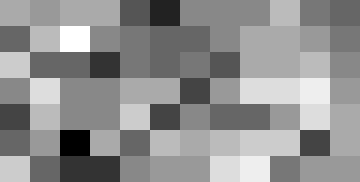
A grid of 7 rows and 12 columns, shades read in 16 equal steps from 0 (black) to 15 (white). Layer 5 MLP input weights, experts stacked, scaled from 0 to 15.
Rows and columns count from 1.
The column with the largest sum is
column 9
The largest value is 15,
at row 2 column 3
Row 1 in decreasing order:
11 10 10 10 9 8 8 8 7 6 5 2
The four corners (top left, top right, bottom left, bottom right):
10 6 12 9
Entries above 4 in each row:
11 12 11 11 10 10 10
